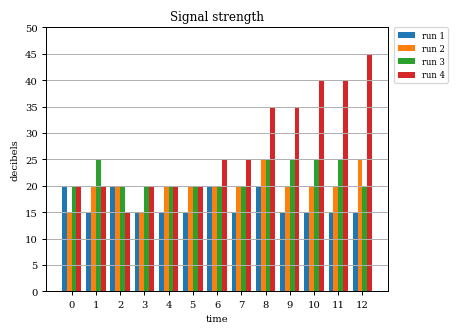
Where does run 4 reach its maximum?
12
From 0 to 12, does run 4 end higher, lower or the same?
higher
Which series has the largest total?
run 4
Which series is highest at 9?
run 4
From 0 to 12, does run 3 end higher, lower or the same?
the same
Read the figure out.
Title: Signal strength
x-axis: time, ticks 0 1 2 3 4 5 6 7 8 9 10 11 12
y-axis: decibels, ticks 0 5 10 15 20 25 30 35 40 45 50
Legend: run 1, run 2, run 3, run 4
Values:
run 1: 20 15 20 15 15 15 20 15 20 15 15 15 15
run 2: 15 20 20 15 20 20 20 20 25 20 20 20 25
run 3: 20 25 20 20 20 20 20 20 25 25 25 25 20
run 4: 20 20 15 20 20 20 25 25 35 35 40 40 45
